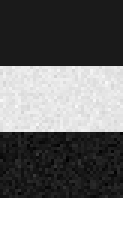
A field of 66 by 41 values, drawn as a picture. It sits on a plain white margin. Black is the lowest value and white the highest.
It is made of 3 by 1 panels. Panel 1,1: very low, flat. Panel 2,1: very high, fine-grained, faint in contrast. Panel 3,1: very low, fine-grained, faint in contrast.
